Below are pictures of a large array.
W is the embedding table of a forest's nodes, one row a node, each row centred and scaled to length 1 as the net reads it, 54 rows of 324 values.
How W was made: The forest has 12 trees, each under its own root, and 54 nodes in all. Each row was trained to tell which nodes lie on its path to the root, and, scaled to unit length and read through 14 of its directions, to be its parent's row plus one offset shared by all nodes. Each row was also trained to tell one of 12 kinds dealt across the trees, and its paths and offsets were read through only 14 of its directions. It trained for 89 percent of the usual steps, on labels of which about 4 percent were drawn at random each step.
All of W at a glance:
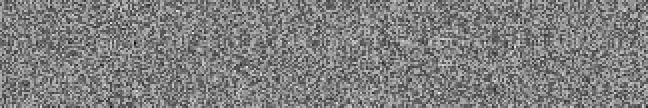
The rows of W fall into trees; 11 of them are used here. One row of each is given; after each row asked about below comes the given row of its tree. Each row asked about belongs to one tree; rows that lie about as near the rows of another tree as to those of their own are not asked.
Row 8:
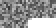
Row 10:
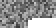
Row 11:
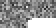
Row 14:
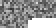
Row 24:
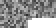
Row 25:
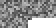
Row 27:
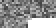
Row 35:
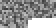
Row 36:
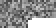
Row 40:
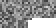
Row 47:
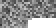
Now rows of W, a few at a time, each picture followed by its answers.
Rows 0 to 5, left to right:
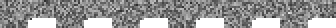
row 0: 24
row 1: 25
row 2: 8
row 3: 24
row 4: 35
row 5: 27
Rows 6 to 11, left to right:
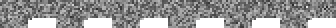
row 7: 35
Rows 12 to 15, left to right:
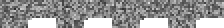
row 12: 36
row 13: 24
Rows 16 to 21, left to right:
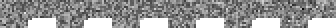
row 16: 10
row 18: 35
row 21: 27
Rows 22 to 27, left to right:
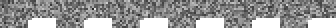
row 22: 36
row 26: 10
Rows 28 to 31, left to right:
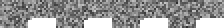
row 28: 8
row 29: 36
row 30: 47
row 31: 40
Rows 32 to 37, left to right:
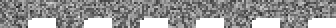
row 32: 36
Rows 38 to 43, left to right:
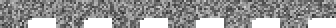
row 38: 40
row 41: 24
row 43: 27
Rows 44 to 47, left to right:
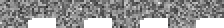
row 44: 8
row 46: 27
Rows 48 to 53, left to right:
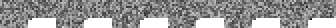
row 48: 14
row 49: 11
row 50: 8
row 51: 11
